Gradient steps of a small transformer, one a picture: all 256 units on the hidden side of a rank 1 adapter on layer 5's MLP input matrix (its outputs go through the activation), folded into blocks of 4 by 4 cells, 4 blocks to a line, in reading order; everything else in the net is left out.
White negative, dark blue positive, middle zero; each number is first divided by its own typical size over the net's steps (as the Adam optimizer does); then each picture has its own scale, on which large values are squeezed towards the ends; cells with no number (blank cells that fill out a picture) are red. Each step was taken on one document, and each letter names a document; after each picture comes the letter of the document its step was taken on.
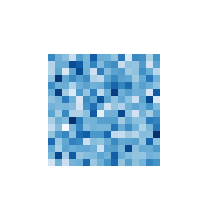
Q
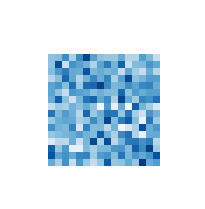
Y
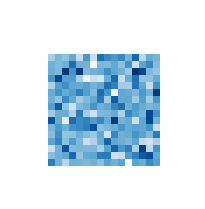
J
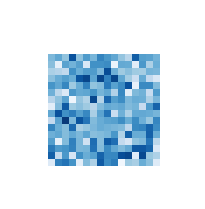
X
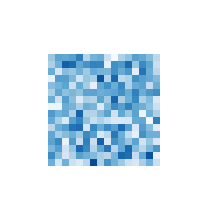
Y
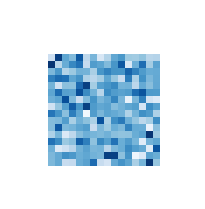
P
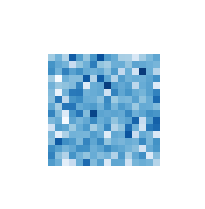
J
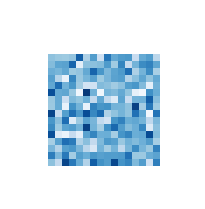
P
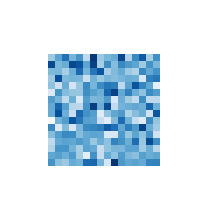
Q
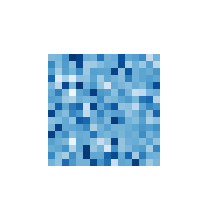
P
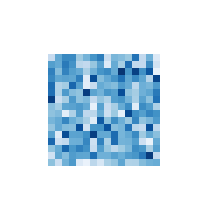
Y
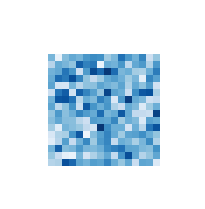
P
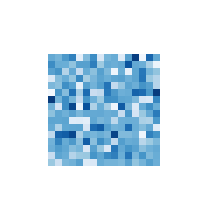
P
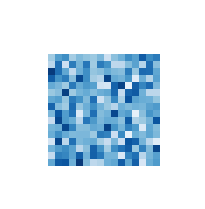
X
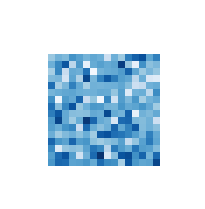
X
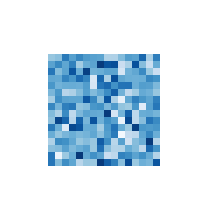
X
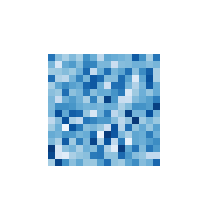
X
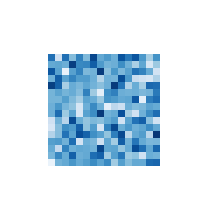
Q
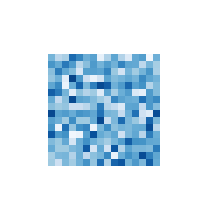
P
